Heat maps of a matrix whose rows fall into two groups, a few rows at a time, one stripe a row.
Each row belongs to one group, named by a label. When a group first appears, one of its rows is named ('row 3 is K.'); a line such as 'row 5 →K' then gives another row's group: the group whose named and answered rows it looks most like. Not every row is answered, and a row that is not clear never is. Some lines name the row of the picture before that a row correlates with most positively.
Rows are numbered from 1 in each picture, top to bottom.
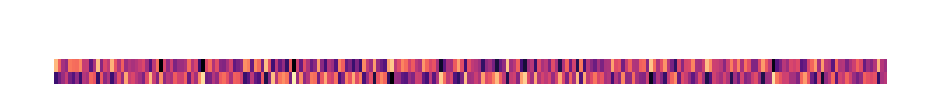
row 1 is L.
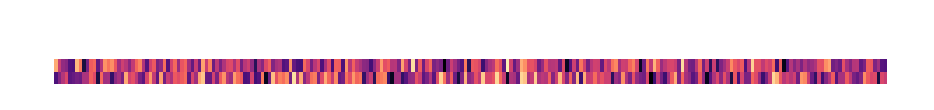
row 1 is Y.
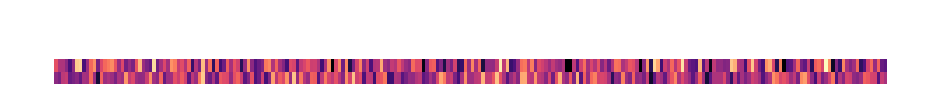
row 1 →Y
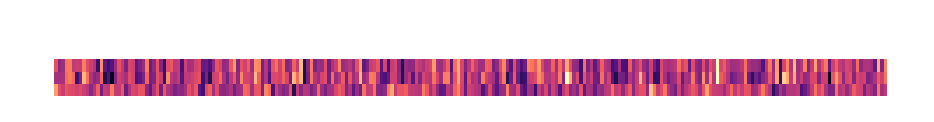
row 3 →L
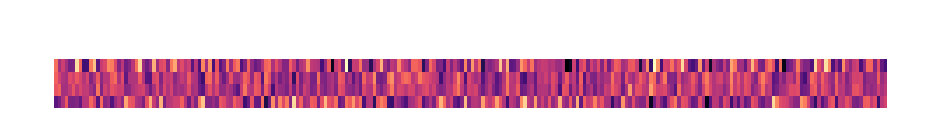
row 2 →L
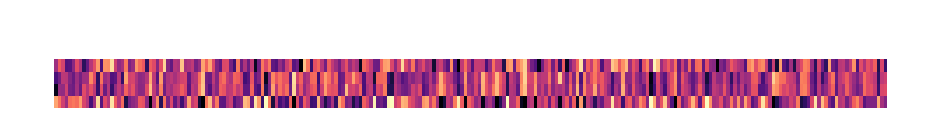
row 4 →L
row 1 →Y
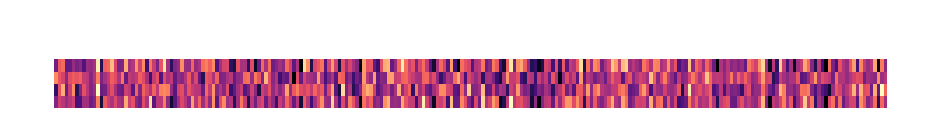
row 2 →L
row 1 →Y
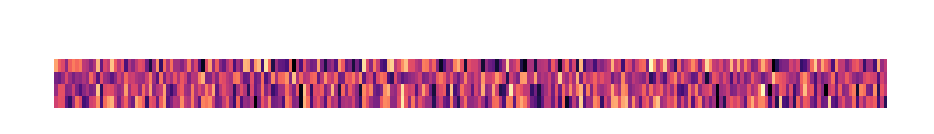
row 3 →Y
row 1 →L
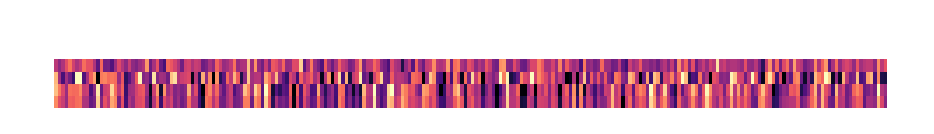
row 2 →Y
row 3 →L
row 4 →L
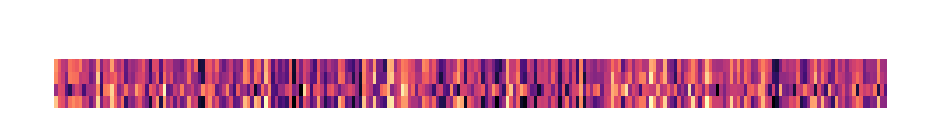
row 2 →L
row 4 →L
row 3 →Y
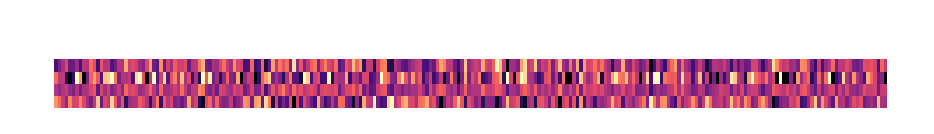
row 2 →Y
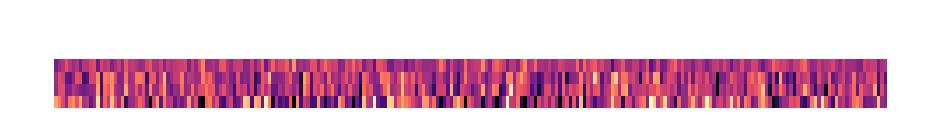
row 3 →Y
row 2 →Y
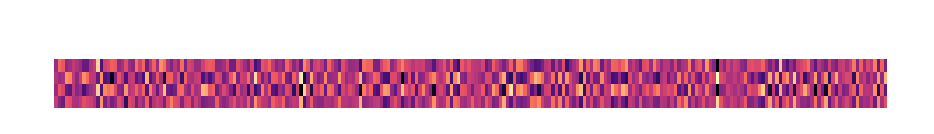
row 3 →Y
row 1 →Y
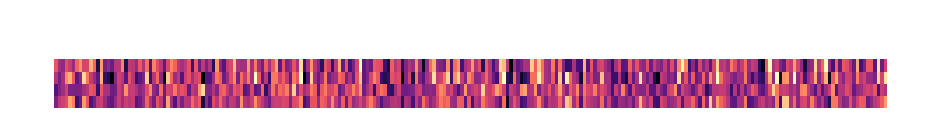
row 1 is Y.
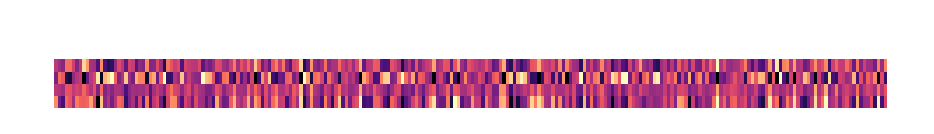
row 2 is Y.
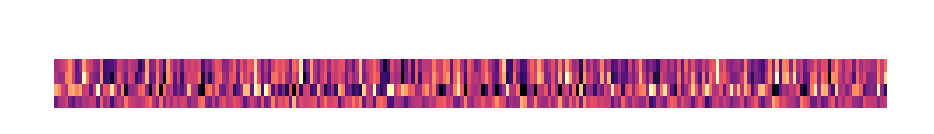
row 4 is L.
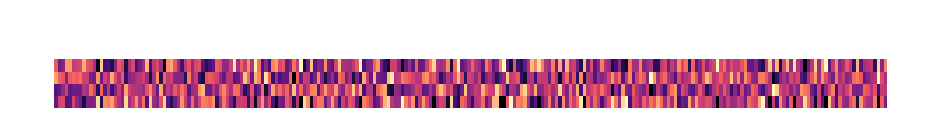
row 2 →L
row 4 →Y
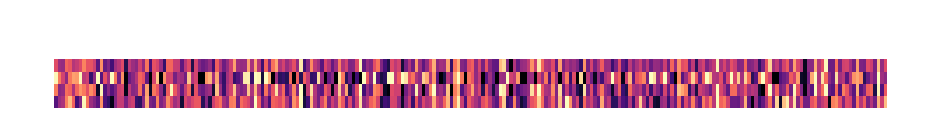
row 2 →L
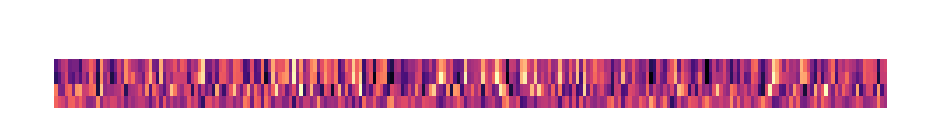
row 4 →L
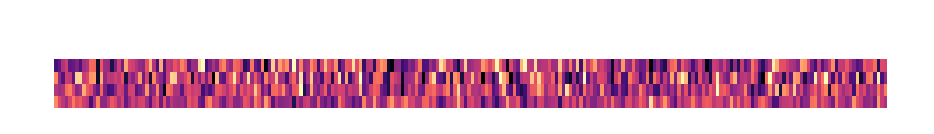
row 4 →L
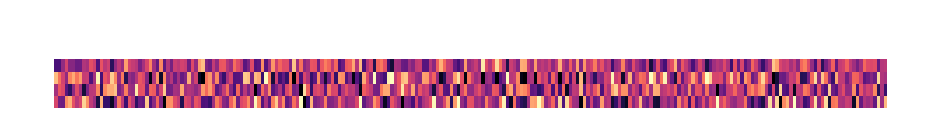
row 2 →L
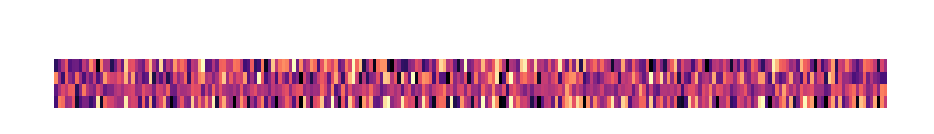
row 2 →Y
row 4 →Y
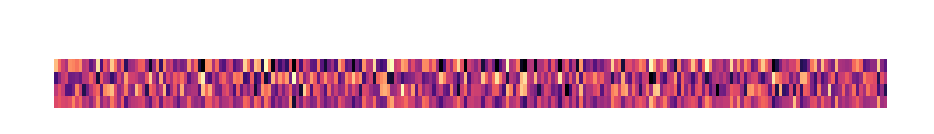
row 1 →L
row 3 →Y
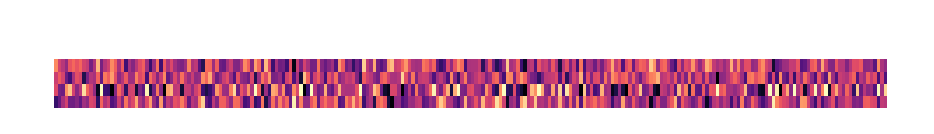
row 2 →Y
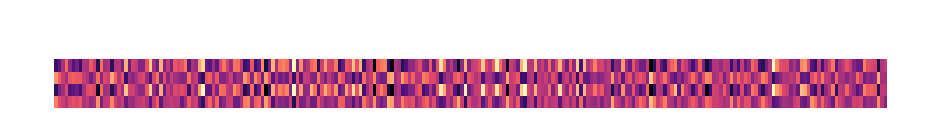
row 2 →L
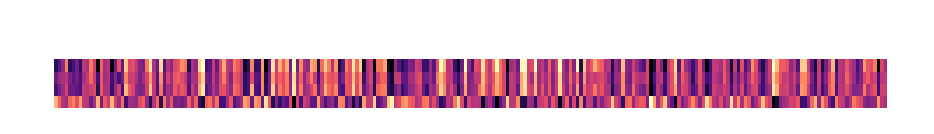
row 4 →L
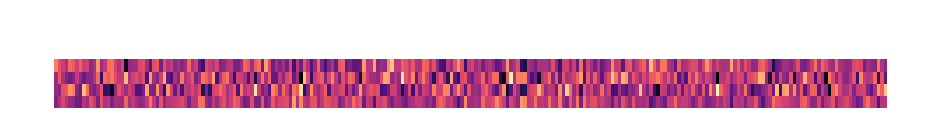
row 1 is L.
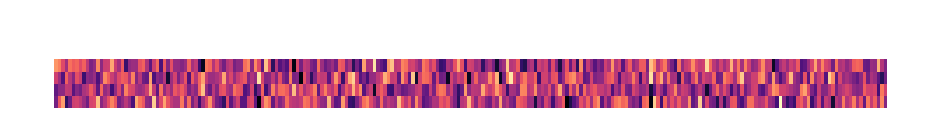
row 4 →Y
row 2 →Y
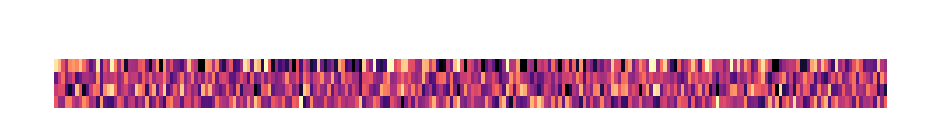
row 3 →Y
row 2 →Y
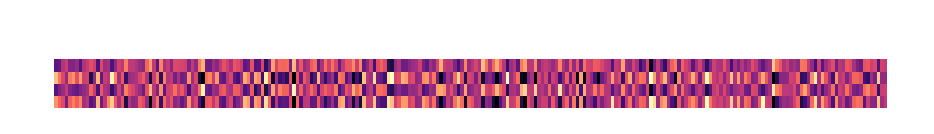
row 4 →L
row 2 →L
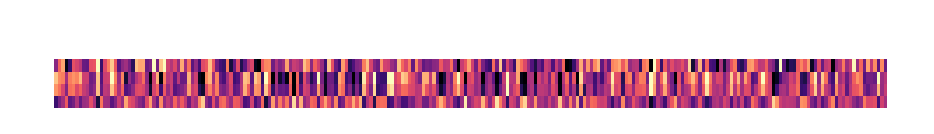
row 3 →L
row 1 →Y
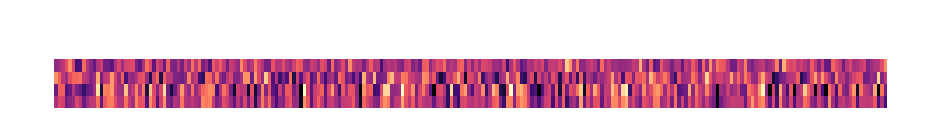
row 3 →Y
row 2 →L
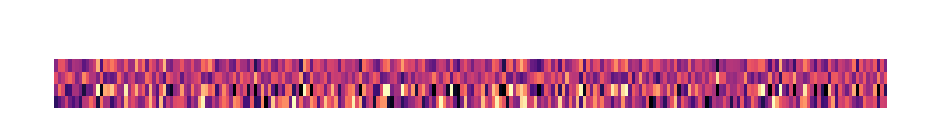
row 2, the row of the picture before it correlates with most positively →1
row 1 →Y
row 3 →Y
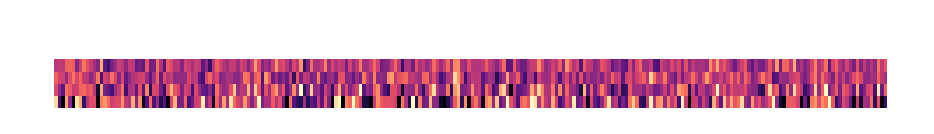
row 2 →L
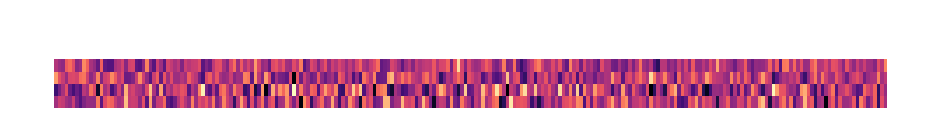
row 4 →Y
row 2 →L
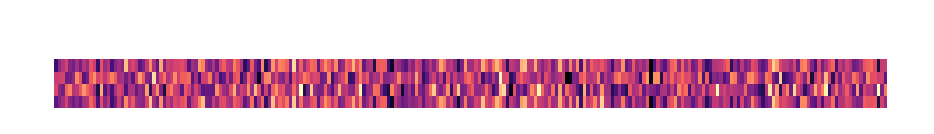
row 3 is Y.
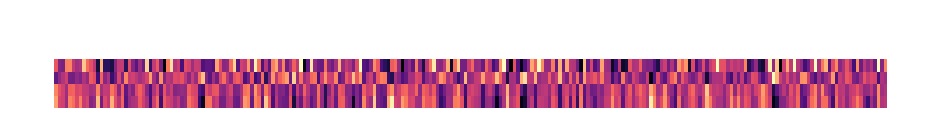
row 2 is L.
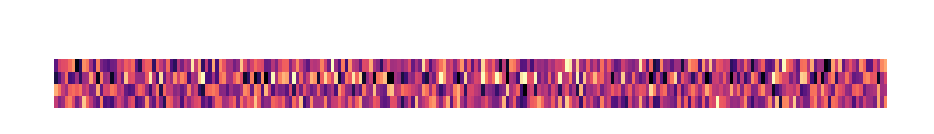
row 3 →L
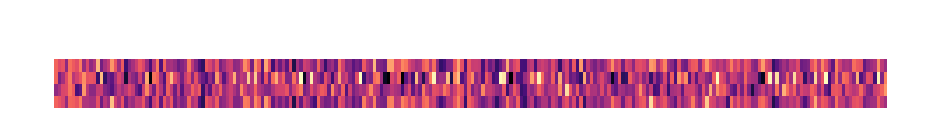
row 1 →L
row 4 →L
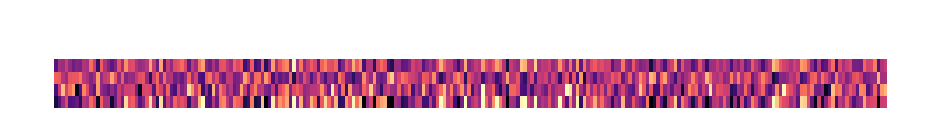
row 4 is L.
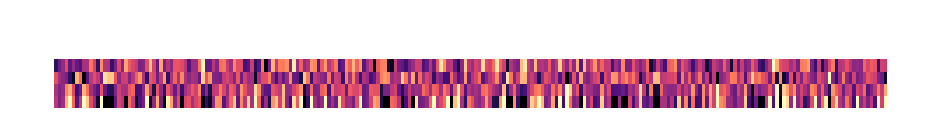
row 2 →Y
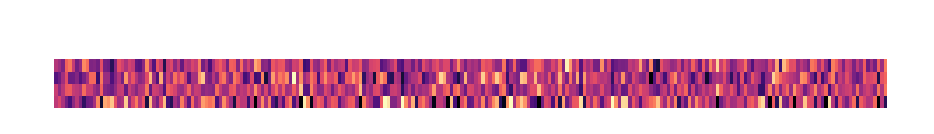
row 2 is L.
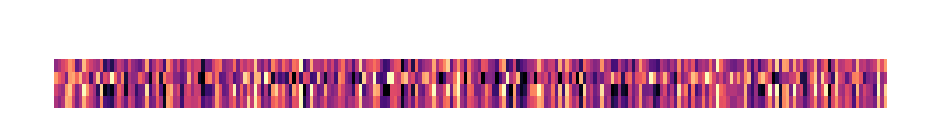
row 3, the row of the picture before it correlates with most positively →3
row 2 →L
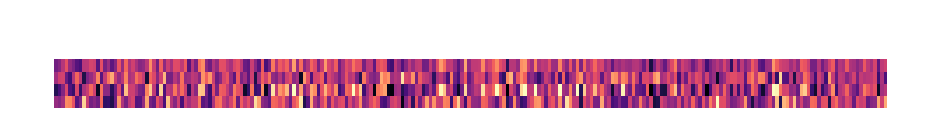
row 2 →Y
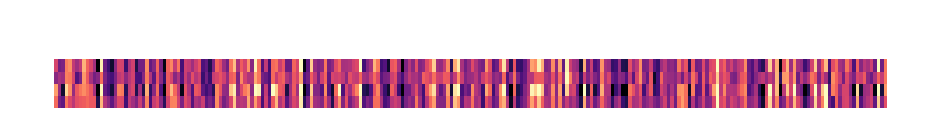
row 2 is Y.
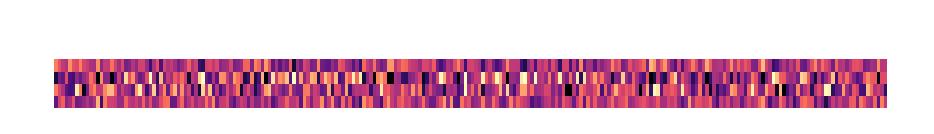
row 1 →L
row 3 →Y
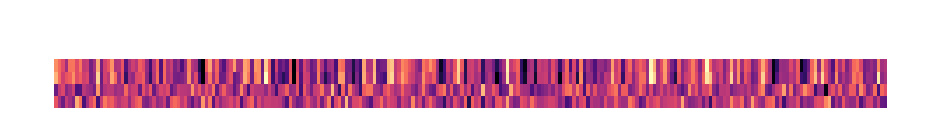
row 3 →Y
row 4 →Y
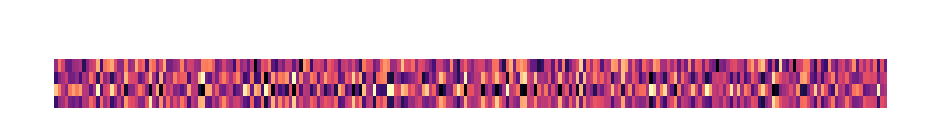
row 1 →Y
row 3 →L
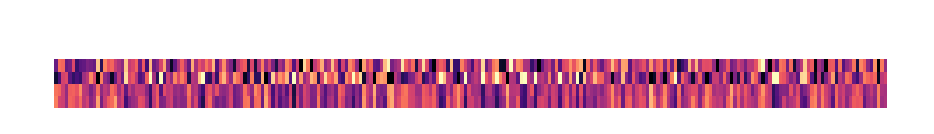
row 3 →L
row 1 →Y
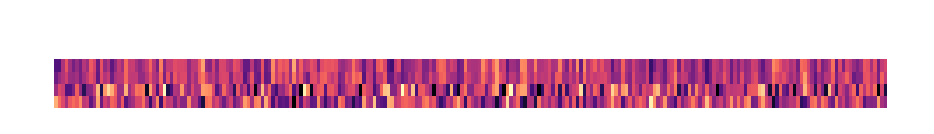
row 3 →Y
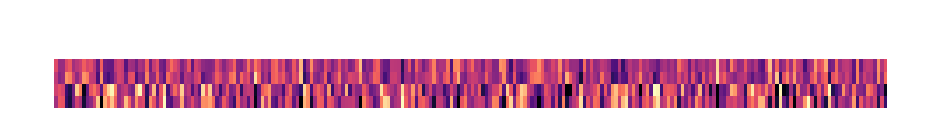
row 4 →Y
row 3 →Y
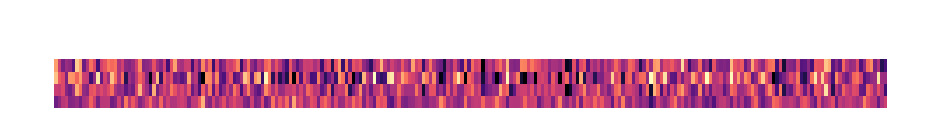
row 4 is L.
